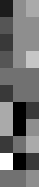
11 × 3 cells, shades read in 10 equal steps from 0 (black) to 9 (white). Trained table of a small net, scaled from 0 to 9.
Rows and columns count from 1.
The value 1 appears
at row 1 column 1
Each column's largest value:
9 5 7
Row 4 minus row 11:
-1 1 2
